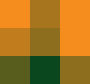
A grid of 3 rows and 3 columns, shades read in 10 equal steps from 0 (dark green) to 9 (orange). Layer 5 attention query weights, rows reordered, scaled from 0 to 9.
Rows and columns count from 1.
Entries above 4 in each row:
3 3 1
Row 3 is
3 0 5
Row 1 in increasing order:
6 9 9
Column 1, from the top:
9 7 3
